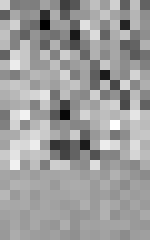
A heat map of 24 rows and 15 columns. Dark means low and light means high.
The halves do not mirror each other. The bottom part is calmer, past a seam about 70% of the way down. No regular stripes run through it.
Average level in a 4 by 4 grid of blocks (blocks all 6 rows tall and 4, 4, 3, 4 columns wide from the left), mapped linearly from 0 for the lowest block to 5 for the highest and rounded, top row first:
2032
4233
5224
3333
